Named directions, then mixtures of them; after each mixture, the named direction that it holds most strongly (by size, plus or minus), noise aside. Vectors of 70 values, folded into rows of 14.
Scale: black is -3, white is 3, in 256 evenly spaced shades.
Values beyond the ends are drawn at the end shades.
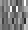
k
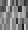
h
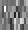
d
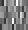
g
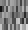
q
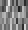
h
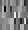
d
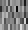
q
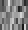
h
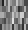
g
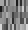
q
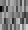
q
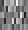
g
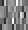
g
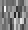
d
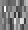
d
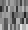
q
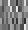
k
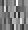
d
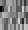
q
